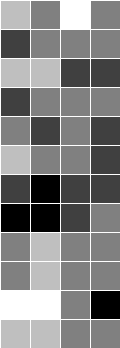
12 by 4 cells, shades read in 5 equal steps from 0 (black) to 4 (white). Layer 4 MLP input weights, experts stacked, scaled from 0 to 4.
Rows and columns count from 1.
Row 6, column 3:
2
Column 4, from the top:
2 2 1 2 1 1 1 2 2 2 0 2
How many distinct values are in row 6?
3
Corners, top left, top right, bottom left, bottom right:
3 2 3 2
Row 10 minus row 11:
-2 -1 0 2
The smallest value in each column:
0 0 1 0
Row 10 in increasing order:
2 2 2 3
